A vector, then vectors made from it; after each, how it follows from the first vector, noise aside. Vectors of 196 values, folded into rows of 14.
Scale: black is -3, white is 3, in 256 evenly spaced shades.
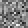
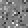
partly zeroed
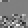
partly zeroed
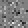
partly zeroed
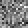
wrapped around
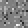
partly zeroed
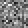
wrapped around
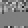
partly zeroed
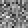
wrapped around
